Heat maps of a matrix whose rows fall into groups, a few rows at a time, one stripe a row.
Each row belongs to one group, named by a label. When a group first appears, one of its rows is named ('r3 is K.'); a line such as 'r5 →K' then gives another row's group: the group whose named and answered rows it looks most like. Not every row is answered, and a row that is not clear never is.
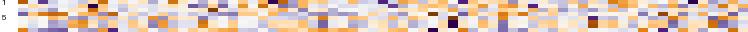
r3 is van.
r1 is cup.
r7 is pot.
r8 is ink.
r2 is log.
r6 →pot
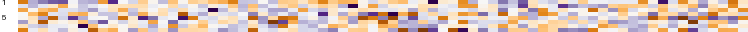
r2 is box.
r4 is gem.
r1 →ink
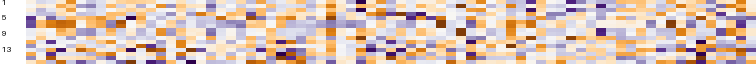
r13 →gem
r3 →box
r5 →van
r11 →cup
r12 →van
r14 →cup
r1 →box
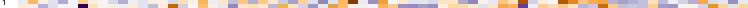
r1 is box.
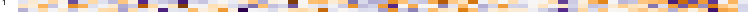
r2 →gem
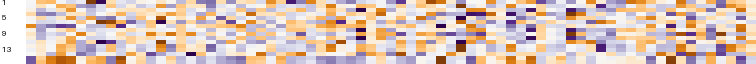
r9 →gem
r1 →log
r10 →box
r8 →box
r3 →box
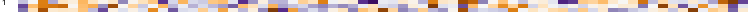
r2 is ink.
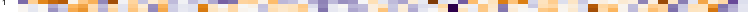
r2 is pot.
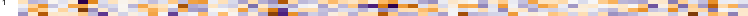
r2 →gem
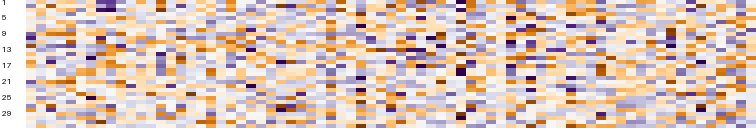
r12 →ink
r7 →box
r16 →cup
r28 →cup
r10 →van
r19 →pot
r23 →box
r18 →pot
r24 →gem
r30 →pot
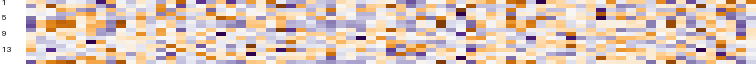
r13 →cup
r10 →box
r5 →van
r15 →pot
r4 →pot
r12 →gem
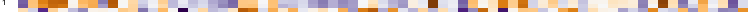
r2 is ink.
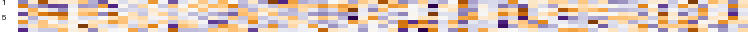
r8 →van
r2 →ink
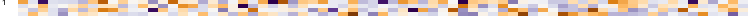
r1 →cup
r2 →gem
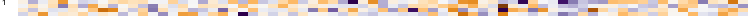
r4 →gem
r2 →van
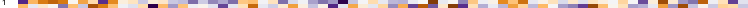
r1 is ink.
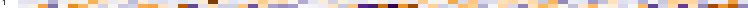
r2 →gem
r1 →van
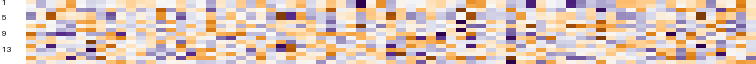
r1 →box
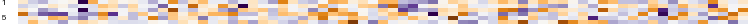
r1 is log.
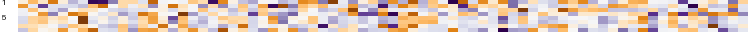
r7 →gem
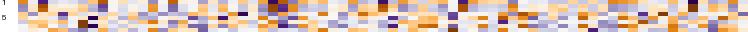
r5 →log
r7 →log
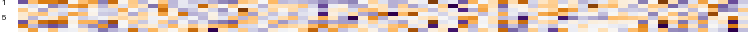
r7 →ink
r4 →gem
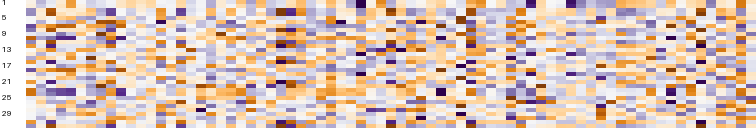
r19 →box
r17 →pot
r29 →pot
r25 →van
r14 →box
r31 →cup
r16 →cup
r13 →gem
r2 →box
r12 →cup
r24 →ink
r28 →gem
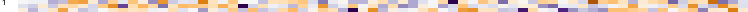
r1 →pot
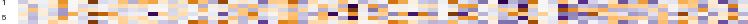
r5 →box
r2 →box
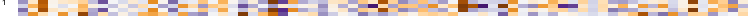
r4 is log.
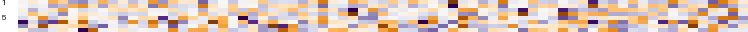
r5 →gem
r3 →box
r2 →pot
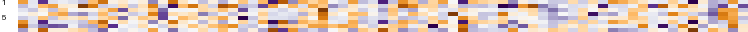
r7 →ink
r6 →cup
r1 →cup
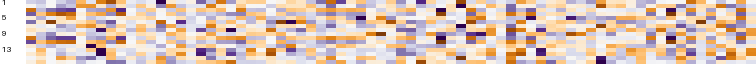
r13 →log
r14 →log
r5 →box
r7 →pot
